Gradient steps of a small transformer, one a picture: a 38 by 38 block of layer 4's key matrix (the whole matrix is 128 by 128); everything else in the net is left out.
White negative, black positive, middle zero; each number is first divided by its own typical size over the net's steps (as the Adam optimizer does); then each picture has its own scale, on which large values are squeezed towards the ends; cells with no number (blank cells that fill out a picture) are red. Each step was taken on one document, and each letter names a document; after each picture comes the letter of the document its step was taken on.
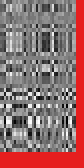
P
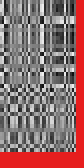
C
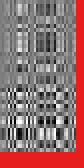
P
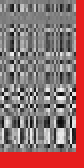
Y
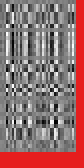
P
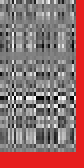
P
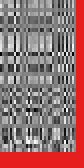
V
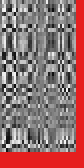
Y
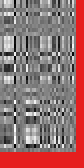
V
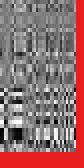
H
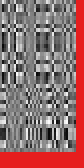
H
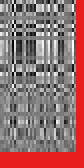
P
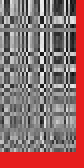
C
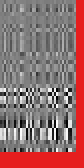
H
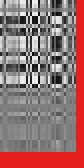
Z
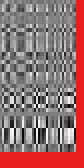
Y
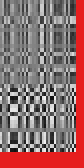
C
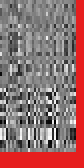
H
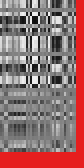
Z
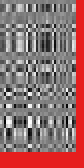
P
